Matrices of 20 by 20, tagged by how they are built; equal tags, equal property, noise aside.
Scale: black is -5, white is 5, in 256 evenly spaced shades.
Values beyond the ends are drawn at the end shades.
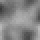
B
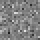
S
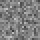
S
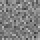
S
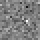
S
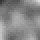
B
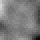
B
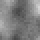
B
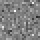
S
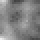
B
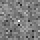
S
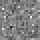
S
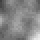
B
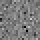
S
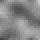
B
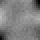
B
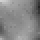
B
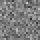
S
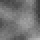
B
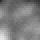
B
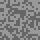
S
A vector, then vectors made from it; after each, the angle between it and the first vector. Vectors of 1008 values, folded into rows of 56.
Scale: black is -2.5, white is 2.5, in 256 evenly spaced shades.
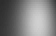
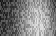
nearly parallel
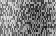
partly opposed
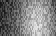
nearly parallel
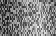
partly aligned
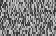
orthogonal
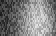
nearly parallel
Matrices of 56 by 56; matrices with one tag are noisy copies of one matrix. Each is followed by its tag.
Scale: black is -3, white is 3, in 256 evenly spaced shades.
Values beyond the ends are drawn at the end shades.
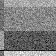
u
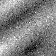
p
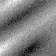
p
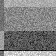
u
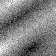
p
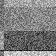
u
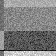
u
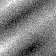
p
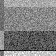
u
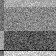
u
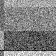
u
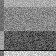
u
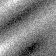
p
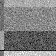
u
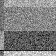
u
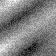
p
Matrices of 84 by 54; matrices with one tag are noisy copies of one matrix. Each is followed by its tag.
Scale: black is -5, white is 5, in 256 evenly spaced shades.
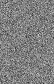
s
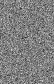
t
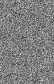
t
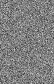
s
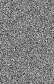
s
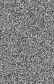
t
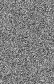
t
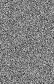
s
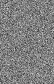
s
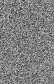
t
